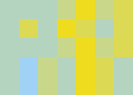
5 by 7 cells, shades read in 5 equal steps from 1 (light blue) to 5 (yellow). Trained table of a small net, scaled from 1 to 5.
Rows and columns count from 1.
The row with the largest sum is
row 2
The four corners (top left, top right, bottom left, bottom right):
2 4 2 2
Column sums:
10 10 12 15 24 16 16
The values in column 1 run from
2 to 2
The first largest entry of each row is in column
5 4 5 5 5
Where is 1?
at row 4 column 2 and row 5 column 2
